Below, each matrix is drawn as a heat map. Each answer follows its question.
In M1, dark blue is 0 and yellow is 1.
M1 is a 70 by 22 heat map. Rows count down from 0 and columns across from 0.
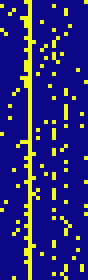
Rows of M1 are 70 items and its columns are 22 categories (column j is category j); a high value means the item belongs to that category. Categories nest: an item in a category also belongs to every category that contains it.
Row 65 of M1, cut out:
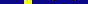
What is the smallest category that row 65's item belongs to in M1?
6
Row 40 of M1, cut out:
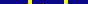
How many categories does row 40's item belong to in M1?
2
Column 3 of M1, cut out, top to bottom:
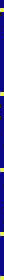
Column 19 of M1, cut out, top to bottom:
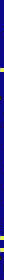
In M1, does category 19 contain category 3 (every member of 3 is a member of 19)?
no
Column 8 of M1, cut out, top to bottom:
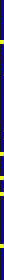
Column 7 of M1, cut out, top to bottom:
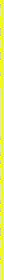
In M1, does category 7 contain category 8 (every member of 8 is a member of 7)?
yes
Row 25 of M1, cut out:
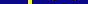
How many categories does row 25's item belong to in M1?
1
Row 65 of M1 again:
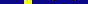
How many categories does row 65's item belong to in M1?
2
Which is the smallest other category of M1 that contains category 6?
7
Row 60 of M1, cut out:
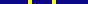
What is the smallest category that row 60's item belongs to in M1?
13
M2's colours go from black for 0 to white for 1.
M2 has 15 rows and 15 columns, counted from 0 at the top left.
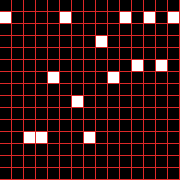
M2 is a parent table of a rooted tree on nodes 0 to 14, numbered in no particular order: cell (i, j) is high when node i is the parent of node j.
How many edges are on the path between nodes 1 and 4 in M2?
6
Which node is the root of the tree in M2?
1
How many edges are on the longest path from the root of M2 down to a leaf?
6
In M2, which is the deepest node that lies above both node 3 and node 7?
11
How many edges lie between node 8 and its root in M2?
4
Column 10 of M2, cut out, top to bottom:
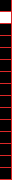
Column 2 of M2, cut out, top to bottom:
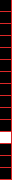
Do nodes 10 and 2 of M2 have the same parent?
no
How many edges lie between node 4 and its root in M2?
6
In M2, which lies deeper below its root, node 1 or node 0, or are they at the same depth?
node 0
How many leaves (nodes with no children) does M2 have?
9
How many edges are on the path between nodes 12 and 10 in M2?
2
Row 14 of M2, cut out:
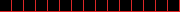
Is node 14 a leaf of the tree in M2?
yes
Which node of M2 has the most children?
1
